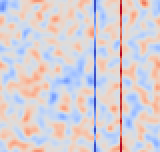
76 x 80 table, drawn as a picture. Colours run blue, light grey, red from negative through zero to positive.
Columns 48 and 61 stand out from the rest. A few values lie far out on both sides of the bulk. There is no overall slope. Overall the values sit about 50% of the way up the scale.
